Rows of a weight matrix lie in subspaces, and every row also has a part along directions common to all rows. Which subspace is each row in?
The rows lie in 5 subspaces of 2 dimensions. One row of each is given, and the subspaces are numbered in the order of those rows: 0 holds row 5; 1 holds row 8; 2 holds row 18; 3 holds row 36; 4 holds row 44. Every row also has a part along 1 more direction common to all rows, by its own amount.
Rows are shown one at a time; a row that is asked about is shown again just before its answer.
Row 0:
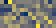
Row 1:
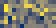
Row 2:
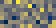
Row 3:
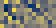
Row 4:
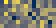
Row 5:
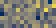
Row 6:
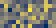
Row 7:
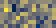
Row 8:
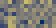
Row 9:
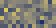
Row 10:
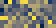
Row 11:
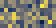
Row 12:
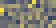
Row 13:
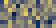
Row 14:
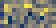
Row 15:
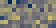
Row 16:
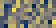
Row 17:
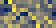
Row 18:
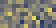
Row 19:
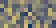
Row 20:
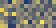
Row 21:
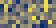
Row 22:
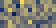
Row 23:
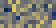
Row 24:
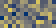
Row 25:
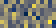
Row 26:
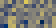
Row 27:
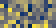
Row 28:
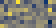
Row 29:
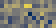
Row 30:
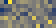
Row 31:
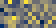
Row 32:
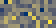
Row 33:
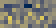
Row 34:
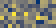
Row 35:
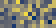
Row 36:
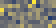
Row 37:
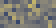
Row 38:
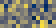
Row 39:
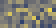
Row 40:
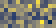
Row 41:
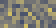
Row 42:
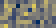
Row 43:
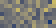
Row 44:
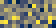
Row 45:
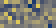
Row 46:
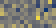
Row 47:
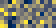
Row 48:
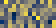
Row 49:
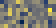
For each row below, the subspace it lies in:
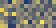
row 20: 1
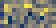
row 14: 3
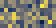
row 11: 0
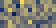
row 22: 1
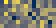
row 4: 3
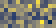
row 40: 0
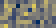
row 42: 1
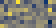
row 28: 2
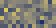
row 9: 0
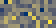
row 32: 4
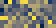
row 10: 4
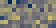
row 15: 4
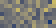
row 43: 0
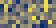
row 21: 2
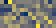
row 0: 4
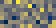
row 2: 4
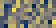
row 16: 1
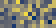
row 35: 0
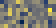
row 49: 2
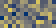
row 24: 0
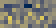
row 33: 3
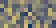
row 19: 2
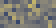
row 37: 3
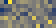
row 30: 4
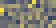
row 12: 3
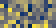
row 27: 2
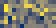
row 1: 3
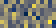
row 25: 1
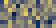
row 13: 1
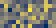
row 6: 2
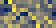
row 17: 4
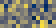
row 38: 2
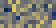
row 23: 4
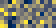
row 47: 1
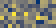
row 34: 0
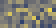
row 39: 2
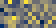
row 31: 1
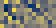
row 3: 3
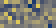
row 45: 3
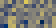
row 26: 1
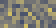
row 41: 2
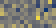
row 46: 0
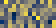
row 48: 1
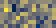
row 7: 4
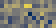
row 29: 3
